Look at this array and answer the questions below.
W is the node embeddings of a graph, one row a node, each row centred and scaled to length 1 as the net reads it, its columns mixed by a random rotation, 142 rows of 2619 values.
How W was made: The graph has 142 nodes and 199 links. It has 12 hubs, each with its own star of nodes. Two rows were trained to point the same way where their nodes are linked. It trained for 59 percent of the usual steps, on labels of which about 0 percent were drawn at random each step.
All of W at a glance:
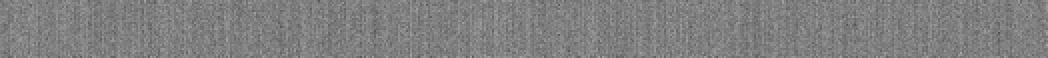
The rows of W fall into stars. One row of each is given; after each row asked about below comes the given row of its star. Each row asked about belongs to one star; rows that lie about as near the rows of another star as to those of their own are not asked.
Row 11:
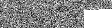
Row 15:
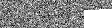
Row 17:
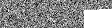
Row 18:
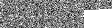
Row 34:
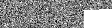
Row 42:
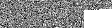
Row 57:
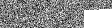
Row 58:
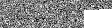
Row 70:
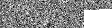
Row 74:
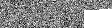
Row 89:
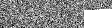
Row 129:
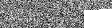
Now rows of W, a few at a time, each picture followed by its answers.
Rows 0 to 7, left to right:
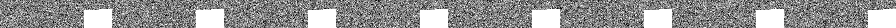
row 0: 129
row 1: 17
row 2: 18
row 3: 18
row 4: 34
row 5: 74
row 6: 11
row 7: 18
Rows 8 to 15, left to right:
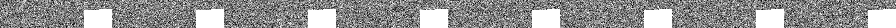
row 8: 42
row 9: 89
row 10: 70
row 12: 15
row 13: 58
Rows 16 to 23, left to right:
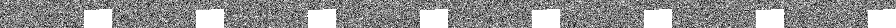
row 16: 129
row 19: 57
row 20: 18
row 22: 11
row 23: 34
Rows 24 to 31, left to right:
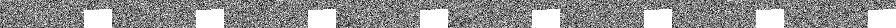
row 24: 89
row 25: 18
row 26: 34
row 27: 15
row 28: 15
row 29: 17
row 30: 34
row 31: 15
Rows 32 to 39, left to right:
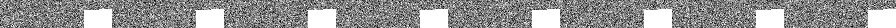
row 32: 129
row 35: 18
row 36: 11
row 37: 57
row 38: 34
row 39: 17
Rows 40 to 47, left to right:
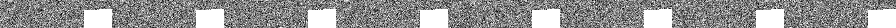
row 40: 89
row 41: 89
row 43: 89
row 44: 58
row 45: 34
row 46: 15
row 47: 89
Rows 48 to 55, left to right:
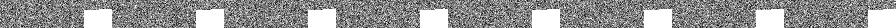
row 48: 18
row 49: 74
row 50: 129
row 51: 34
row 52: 15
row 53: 34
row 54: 70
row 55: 129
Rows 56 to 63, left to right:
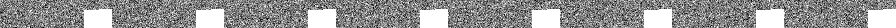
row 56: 57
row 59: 18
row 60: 11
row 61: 74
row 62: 18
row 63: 74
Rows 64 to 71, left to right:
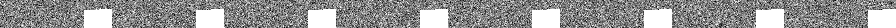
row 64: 15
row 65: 129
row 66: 58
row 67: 18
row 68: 74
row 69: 58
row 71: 129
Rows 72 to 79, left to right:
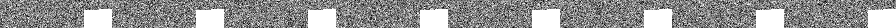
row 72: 70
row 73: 18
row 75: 15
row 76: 11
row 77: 34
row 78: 70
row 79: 17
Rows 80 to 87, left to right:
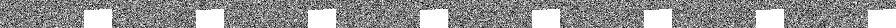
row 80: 15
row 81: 42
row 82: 17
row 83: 15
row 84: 15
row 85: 42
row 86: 18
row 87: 18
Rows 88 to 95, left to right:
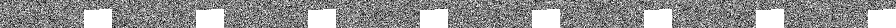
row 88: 58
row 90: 58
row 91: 129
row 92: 11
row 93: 74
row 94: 42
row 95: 58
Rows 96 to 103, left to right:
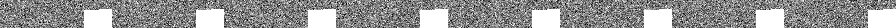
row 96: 42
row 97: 58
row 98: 70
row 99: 42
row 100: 17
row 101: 34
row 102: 42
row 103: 42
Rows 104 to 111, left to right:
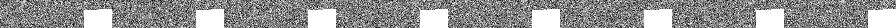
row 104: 42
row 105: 74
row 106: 57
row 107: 89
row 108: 58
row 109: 11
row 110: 89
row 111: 57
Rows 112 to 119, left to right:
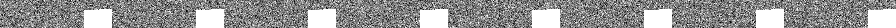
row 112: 15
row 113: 70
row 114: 58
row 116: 18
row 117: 74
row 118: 17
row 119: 70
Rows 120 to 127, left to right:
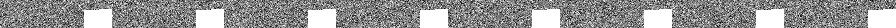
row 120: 129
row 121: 58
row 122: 129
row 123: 11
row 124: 57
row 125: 15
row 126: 129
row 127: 58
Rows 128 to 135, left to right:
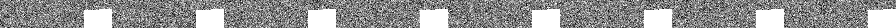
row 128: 42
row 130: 58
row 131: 34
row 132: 74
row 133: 58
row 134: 74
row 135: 34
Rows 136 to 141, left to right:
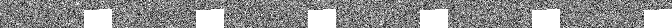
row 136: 89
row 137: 129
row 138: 129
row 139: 42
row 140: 57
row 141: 70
